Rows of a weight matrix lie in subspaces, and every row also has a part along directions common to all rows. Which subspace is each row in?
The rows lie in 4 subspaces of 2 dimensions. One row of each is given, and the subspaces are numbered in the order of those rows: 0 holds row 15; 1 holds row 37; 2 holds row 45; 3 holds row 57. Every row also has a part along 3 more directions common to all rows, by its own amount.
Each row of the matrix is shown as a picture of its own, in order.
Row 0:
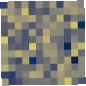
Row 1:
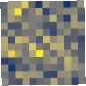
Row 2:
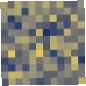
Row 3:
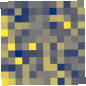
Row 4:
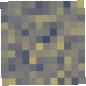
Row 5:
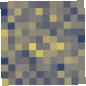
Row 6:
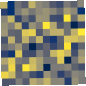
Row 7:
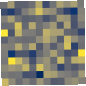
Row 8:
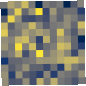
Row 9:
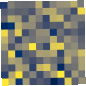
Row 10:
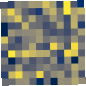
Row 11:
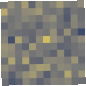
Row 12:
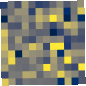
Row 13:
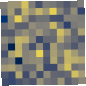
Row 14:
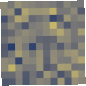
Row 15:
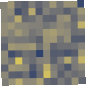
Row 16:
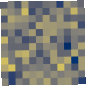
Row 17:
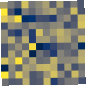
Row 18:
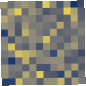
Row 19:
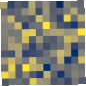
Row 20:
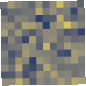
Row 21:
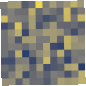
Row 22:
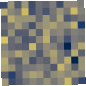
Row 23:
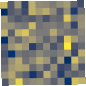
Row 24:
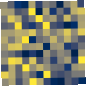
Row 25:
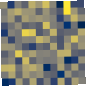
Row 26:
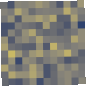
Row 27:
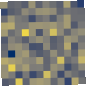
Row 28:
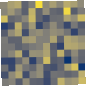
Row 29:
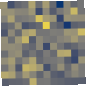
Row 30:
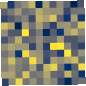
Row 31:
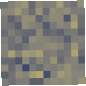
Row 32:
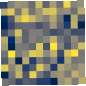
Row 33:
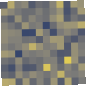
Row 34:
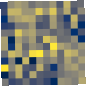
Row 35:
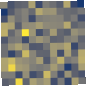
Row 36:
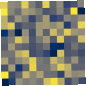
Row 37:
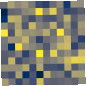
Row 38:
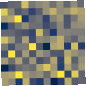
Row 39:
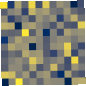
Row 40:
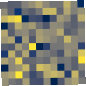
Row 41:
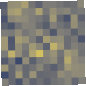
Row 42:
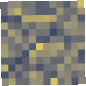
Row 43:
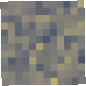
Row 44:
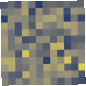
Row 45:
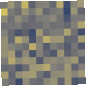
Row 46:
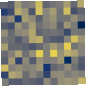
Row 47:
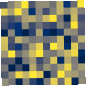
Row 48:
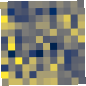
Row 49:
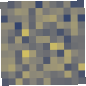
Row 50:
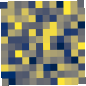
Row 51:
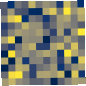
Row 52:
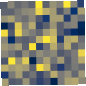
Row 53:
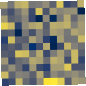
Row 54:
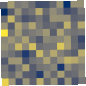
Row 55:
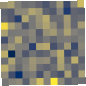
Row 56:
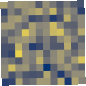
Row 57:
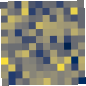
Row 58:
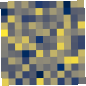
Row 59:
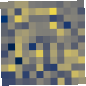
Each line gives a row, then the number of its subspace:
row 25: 0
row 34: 1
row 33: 0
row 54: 1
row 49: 3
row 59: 1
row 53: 0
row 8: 1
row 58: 1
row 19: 0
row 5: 1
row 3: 1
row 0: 3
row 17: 2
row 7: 2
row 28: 3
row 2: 3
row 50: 3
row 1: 1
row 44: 3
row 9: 2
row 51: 2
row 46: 0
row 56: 1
